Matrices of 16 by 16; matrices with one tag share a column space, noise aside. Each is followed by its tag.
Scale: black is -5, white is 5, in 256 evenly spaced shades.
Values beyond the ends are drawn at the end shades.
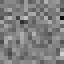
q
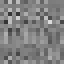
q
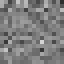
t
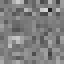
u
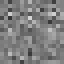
q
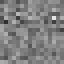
q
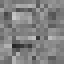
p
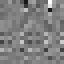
t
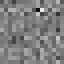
u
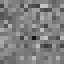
p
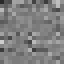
t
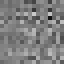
q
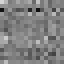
u
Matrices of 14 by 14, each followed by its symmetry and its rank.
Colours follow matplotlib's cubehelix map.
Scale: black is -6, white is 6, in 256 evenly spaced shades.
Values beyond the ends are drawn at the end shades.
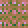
neither, rank two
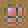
symmetric, rank one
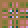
symmetric, rank one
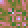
symmetric, rank three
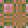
symmetric, rank one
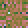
neither, rank three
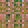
neither, rank two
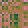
neither, rank two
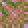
symmetric, rank three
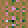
neither, rank two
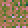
neither, rank three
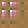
symmetric, rank one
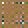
symmetric, rank one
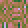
neither, rank three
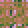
neither, rank two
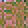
neither, rank three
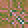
symmetric, rank three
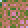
symmetric, rank three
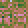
neither, rank three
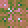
symmetric, rank three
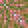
symmetric, rank three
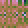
neither, rank two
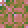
symmetric, rank three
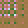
symmetric, rank one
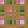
symmetric, rank one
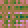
neither, rank two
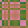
symmetric, rank one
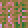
neither, rank three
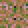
neither, rank three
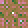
symmetric, rank three
